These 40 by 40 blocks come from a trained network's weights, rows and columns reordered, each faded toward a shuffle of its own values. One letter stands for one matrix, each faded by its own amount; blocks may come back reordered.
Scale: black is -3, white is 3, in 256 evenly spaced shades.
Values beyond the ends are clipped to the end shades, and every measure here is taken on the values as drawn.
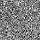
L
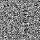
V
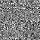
V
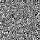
L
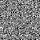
V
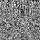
V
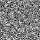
L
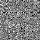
L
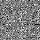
L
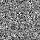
V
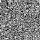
V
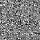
V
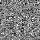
V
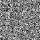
L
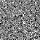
L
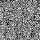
V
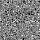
L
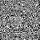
V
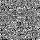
V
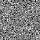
L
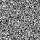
L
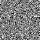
V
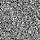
V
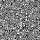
L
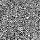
V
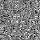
L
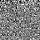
V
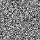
L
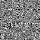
L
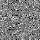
L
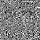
V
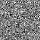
L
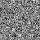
V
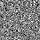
L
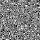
L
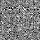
L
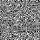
V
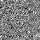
L
